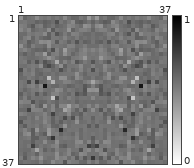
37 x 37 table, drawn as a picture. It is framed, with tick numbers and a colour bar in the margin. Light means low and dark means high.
Grain: fine. Mirror symmetry: left to right. Histogram: heavy tails on both sides. Seam: none. Stripes: none. Odd rows or columns: none.
